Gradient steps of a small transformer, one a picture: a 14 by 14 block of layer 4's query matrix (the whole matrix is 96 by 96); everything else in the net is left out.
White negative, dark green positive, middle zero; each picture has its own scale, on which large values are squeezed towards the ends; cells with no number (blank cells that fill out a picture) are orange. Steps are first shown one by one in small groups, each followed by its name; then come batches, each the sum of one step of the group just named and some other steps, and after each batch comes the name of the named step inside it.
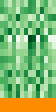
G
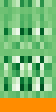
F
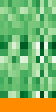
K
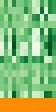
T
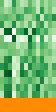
G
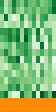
K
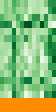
T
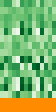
F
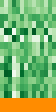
K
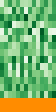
K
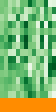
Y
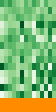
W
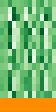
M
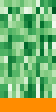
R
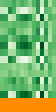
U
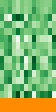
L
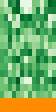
M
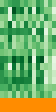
M
